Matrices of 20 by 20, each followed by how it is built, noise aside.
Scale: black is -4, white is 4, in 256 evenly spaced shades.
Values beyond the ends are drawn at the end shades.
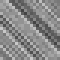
Toeplitz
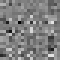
low rank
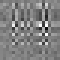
low rank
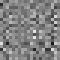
low rank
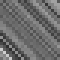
Toeplitz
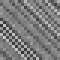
Toeplitz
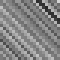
Toeplitz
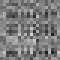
low rank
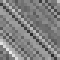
Toeplitz
